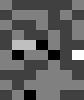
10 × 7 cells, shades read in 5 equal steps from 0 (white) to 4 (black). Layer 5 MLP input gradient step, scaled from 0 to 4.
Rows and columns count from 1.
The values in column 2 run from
1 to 4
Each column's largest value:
3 4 4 4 4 3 3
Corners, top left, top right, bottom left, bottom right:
2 2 3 3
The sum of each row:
19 17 18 18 17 17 18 18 15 19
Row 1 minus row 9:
0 0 1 1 1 1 0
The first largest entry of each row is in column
2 1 2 1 4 2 3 1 2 3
